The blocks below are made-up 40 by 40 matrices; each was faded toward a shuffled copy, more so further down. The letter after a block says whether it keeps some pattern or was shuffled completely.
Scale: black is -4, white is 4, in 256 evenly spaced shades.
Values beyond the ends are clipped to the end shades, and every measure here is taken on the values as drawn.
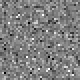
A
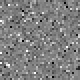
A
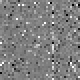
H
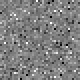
A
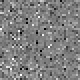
H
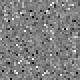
A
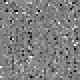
H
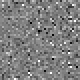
H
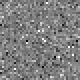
A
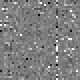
H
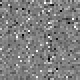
H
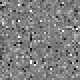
H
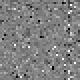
H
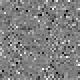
H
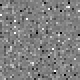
A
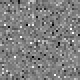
A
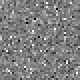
A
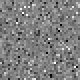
A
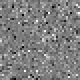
A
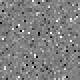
A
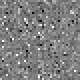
H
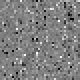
H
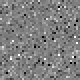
A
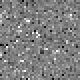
A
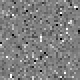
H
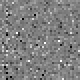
H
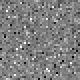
A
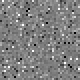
A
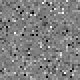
A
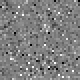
A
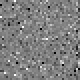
H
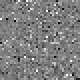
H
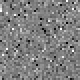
A
